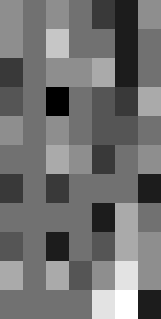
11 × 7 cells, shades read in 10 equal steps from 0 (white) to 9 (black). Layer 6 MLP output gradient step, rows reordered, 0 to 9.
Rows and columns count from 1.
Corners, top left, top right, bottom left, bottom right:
4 4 5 8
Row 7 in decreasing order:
8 7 7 5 5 5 5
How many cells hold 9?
1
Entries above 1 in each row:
7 7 7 7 7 7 7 7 7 6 5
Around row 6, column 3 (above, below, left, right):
4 7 5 4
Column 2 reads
5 5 5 5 5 5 5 5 5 5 5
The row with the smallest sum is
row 10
